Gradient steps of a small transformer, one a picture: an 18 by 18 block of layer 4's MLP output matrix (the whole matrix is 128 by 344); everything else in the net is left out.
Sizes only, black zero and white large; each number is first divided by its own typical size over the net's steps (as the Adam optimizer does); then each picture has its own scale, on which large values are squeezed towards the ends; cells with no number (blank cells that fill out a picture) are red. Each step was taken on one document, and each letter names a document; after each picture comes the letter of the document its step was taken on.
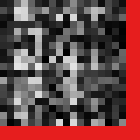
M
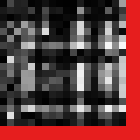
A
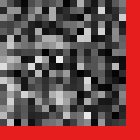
M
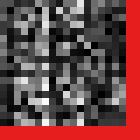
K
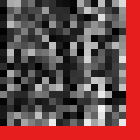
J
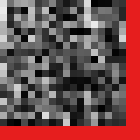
K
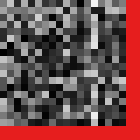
K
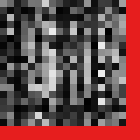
J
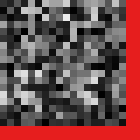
K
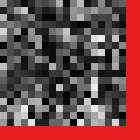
M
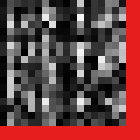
A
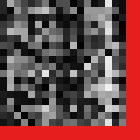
J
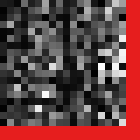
J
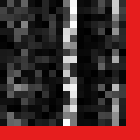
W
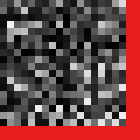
J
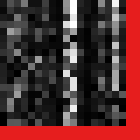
W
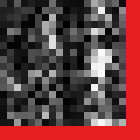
J
